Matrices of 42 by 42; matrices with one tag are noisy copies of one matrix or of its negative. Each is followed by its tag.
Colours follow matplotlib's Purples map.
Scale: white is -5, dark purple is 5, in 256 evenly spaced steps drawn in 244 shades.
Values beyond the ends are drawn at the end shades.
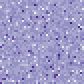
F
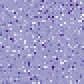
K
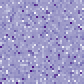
F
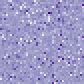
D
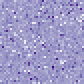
K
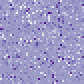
D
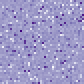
K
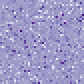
K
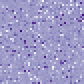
K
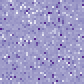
D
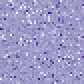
D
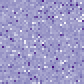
K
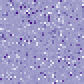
D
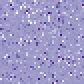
D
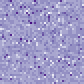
D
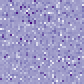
D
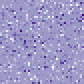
K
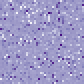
D
